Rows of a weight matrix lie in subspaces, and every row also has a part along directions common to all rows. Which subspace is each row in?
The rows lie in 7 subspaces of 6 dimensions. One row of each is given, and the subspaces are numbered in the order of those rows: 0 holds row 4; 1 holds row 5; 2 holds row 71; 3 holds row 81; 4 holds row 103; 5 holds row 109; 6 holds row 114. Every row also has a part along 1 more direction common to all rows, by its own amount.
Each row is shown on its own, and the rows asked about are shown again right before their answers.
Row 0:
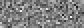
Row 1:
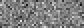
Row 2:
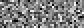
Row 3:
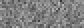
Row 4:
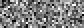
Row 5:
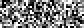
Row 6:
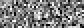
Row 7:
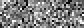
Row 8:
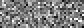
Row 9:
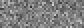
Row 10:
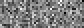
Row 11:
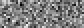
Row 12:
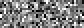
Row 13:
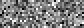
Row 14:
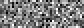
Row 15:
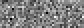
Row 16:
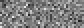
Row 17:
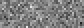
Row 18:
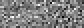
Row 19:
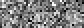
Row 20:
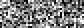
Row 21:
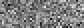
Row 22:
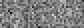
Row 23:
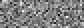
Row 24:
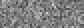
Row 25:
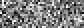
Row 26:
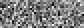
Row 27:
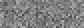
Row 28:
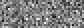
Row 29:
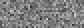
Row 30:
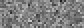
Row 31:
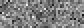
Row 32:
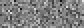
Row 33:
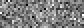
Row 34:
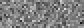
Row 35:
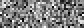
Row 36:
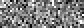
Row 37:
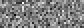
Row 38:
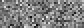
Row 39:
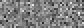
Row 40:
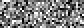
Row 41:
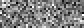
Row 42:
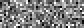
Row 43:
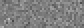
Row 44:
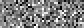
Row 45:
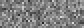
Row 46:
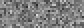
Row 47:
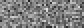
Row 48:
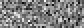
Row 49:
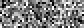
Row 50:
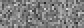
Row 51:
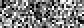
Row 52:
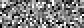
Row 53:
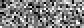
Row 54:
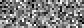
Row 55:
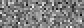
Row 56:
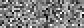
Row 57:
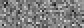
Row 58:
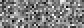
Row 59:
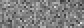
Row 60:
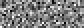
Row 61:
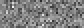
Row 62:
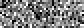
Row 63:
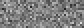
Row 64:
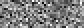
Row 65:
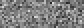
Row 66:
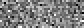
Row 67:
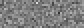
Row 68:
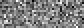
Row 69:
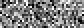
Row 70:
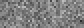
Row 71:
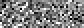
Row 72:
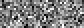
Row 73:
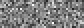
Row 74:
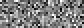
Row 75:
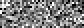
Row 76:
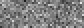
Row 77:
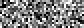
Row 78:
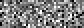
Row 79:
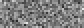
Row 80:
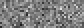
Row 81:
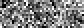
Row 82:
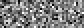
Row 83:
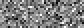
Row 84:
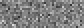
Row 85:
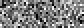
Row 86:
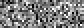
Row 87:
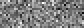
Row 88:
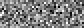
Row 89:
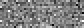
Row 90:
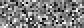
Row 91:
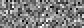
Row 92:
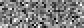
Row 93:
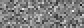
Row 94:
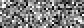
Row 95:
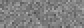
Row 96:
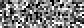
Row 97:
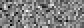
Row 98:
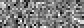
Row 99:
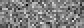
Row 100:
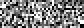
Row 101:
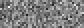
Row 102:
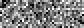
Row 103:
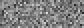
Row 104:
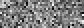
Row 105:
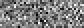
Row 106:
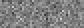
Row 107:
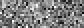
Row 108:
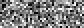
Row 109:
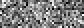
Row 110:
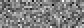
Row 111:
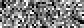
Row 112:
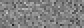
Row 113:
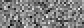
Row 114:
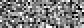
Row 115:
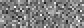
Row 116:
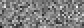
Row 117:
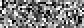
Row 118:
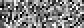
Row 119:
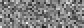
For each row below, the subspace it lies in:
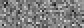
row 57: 3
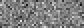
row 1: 0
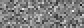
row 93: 4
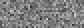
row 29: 3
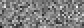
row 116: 2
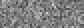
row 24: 1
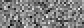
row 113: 2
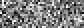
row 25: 6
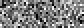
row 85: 4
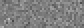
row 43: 0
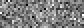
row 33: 1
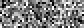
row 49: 5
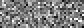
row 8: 4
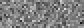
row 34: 3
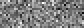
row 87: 2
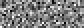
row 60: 1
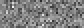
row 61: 1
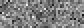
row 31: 1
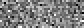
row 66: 6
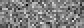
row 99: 0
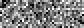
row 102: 5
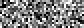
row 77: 0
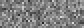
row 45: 1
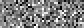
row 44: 2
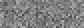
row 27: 4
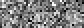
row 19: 3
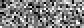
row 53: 4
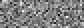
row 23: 5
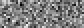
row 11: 0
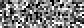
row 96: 6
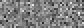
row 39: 5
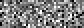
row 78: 4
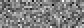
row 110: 6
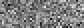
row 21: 3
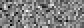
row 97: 2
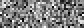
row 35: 3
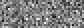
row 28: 5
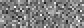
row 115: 4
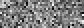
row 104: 6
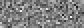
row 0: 2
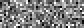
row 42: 6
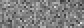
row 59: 3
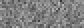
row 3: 3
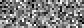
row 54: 5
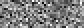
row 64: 0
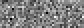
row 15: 1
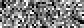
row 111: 0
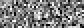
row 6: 1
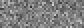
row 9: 3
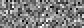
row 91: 1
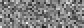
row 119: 0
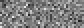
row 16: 2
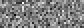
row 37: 1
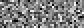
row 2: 0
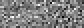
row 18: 6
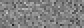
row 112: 4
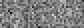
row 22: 5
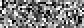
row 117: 6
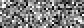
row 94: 4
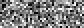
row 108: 4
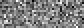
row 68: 5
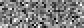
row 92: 0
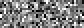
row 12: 3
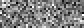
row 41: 6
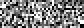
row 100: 0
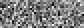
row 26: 2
